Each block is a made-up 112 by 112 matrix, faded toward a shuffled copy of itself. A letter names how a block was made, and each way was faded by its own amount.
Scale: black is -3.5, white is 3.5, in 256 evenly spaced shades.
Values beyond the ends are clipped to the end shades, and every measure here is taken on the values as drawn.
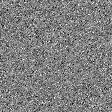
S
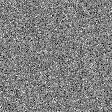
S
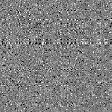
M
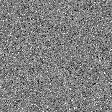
S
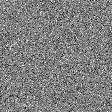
S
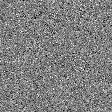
S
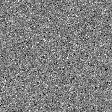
S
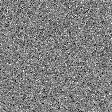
S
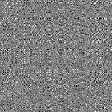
M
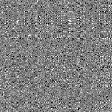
M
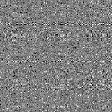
M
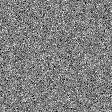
S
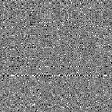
M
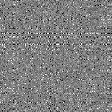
M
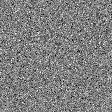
S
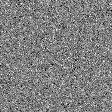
S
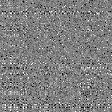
M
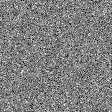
S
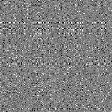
M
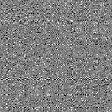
M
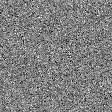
S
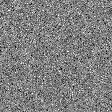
S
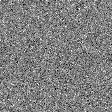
S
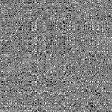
M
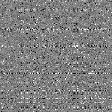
M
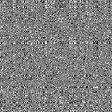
M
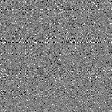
M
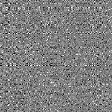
M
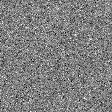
S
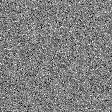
S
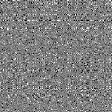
M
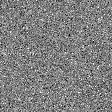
S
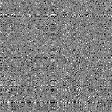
M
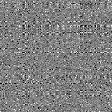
M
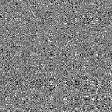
M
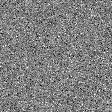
S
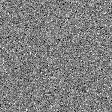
S
